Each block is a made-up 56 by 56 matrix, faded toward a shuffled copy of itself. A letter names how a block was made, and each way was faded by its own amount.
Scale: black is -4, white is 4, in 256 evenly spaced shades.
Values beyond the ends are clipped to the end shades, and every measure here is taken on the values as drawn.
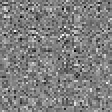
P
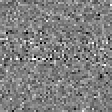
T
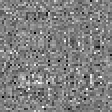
P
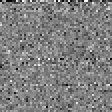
T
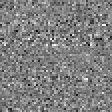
T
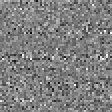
T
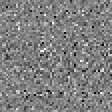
P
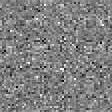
P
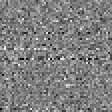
T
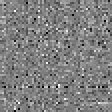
P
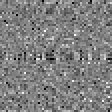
P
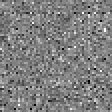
P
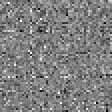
P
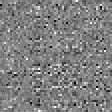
P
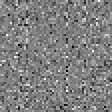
P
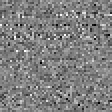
T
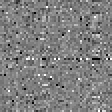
P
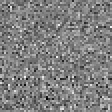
T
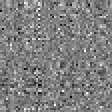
P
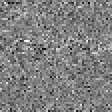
T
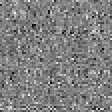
P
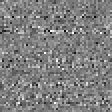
T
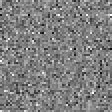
T
